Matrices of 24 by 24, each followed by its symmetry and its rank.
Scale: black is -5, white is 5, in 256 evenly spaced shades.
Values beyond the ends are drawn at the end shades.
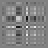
symmetric, rank one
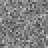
neither, full rank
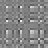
symmetric, rank two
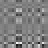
neither, rank one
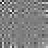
symmetric, rank two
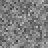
neither, full rank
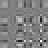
symmetric, rank two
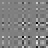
symmetric, rank one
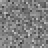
neither, full rank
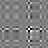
symmetric, rank one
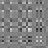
symmetric, rank two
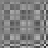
symmetric, rank one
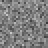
neither, full rank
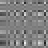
neither, rank one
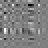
antisymmetric, rank two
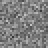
neither, full rank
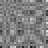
antisymmetric, rank two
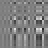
neither, rank one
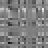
antisymmetric, rank two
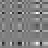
neither, rank one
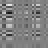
neither, rank one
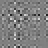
antisymmetric, rank two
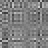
antisymmetric, rank two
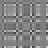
symmetric, rank one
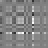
symmetric, rank one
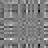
antisymmetric, rank two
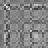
symmetric, rank two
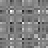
symmetric, rank two
